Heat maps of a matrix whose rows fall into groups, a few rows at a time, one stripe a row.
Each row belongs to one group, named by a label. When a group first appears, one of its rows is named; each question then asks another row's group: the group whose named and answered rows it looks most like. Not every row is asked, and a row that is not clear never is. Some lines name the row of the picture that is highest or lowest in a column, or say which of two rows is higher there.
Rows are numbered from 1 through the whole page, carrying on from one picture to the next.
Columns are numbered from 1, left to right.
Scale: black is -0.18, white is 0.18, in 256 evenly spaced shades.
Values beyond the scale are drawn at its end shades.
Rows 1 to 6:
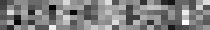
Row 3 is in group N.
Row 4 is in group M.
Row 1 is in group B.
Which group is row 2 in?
M
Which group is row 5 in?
N
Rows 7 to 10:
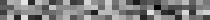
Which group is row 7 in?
N
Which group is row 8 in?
B
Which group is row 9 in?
M
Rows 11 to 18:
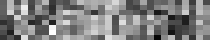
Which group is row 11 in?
N
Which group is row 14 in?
B
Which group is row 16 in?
B
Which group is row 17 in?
B
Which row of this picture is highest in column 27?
13
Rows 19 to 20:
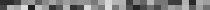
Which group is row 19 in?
M
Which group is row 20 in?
N
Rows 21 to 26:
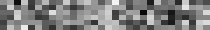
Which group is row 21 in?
N
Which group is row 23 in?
B
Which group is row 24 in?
B
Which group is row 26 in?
N
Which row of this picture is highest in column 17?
21
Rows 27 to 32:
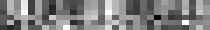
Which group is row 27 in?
N
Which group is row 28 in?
N
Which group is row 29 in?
N
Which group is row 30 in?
B
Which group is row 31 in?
N
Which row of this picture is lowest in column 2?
32
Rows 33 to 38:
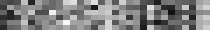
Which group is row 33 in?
B
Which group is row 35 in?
B
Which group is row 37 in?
B
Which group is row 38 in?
M
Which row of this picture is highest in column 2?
34
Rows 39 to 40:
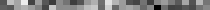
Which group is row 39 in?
N
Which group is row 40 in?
B
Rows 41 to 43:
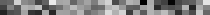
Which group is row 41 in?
B
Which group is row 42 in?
M
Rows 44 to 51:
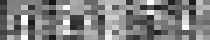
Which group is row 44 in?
M
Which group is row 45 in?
B
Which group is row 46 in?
M
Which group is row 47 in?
N
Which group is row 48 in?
N
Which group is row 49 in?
N
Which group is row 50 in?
B
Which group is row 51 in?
N
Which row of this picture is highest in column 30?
45
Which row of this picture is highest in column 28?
49
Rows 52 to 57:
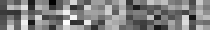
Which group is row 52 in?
M
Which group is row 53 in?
N
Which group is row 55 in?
M
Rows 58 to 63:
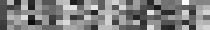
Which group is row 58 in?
N
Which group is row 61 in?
N
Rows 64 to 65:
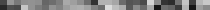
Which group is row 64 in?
M
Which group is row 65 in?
M
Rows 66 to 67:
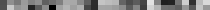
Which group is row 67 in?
M
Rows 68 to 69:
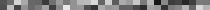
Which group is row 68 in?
B
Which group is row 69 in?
M
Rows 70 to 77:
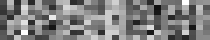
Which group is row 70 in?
N
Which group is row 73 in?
B
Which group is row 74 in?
N
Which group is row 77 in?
B
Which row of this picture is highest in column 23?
76
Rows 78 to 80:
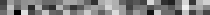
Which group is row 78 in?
M
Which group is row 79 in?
N
